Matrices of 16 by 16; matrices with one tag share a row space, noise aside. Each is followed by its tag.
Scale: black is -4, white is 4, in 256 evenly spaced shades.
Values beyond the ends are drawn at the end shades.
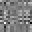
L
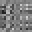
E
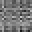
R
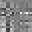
E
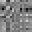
E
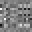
L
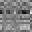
R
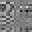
E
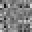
L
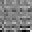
R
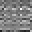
R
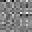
E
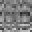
R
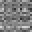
R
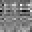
R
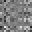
L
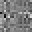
L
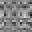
R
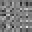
E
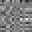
E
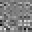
L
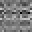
R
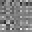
E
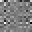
L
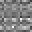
R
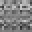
R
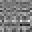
R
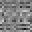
R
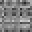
R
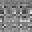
R
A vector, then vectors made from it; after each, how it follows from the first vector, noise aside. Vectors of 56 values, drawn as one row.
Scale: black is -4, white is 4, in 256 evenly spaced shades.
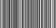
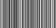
copied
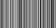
negated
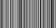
negated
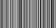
negated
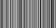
negated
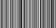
negated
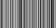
negated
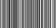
copied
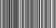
copied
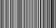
negated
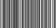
copied
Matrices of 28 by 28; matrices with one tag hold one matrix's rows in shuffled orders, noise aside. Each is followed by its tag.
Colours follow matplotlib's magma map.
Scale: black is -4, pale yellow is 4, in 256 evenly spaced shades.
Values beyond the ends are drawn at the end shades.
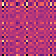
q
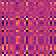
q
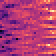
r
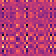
q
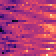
r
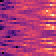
r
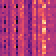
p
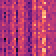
p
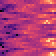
r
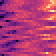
r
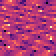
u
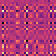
q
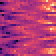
r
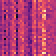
p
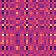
q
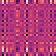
q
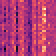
p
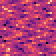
u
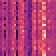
p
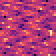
u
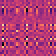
q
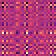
q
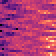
r
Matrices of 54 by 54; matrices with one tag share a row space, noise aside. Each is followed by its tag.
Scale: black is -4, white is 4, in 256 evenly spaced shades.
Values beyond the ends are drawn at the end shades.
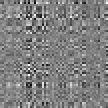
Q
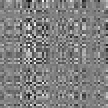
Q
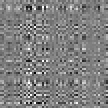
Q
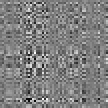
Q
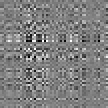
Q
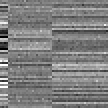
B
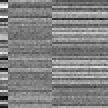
B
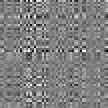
Q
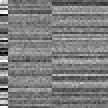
B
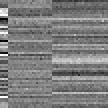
B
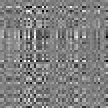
Q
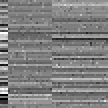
B
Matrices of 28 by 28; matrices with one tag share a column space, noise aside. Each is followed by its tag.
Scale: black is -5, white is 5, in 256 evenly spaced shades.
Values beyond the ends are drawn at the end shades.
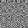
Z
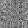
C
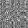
C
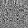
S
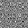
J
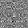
J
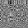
S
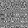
J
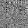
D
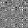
D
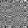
Z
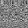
S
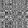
C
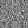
C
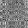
C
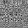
S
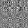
D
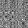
C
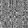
C
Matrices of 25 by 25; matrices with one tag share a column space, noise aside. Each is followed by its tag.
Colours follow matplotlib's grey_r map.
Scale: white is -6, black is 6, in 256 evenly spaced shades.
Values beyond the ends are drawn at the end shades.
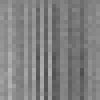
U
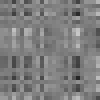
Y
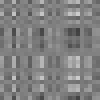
Y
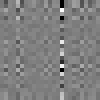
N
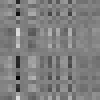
Y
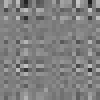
N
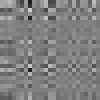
N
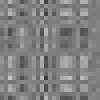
Y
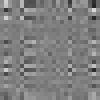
N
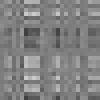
Y
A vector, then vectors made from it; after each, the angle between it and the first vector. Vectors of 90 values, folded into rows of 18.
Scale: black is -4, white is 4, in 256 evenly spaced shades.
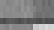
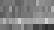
nearly opposite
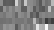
partly aligned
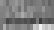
nearly parallel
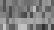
partly opposed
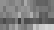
nearly parallel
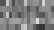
partly opposed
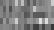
partly opposed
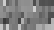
partly aligned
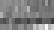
nearly parallel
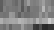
nearly opposite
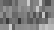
partly aligned
